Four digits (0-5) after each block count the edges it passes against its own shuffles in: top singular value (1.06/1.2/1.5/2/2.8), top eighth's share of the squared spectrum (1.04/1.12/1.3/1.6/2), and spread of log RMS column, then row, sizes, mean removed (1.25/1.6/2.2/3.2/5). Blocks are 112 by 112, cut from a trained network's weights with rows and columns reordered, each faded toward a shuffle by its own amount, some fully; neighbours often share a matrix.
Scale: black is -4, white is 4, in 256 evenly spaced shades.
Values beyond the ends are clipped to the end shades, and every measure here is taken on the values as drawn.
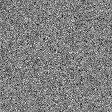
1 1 0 0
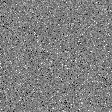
0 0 0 0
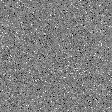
0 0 0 0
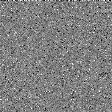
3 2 1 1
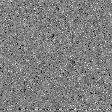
2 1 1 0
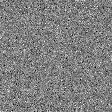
1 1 0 0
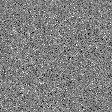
0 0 0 0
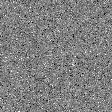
0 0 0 0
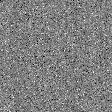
1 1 0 0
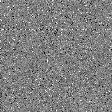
2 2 1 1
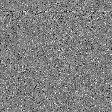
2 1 1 1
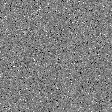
1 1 0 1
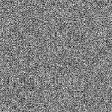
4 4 2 1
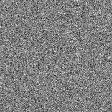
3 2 1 0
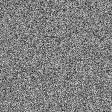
0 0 0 0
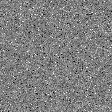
1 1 1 0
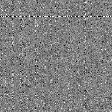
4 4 3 2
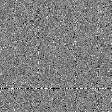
3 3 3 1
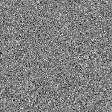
2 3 1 0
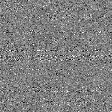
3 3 0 3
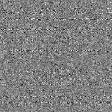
3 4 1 3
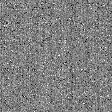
2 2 0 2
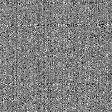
3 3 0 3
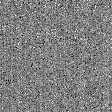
2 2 0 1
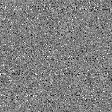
2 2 0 2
